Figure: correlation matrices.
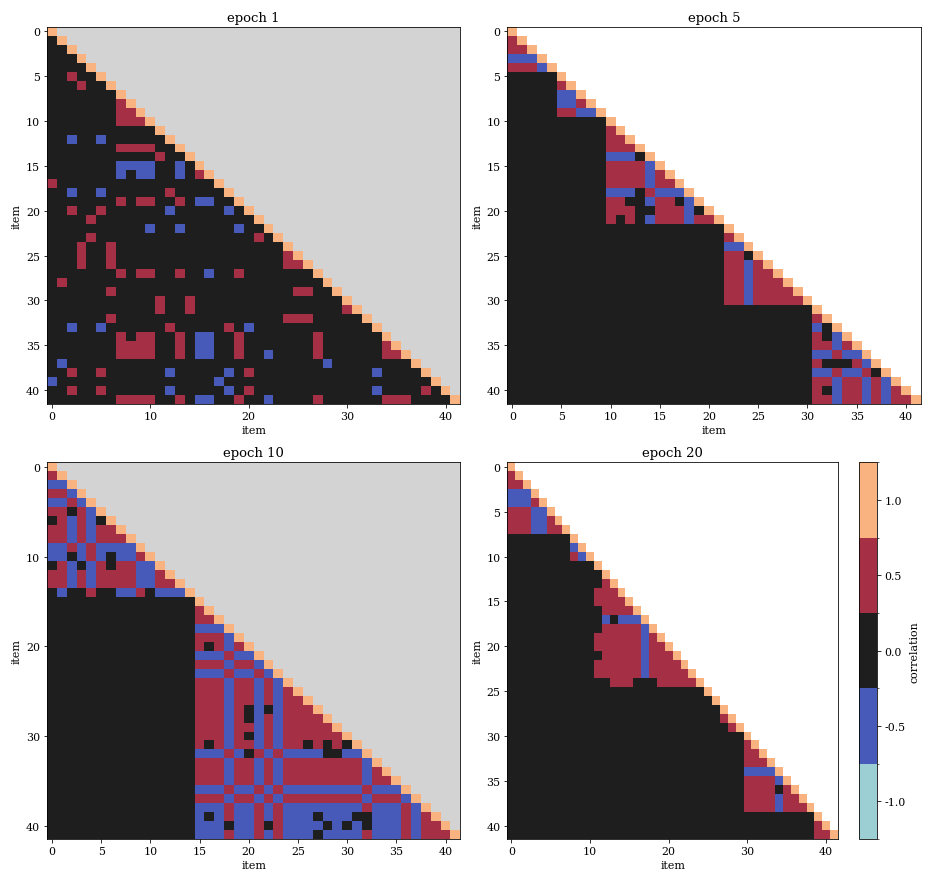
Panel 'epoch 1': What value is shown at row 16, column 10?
-0.5
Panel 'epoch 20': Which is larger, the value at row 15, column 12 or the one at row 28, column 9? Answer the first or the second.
the first
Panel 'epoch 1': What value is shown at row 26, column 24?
0.5
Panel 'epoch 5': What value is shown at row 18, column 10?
-0.5
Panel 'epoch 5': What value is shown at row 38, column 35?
-0.5
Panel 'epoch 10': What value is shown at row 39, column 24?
-0.5
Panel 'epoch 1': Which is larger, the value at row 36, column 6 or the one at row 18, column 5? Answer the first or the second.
the first
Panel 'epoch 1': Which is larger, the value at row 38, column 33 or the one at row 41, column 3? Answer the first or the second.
the second
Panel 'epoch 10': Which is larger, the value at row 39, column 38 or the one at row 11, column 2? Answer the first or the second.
the first
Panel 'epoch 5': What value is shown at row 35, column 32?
0.5
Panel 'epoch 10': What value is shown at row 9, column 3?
-0.5
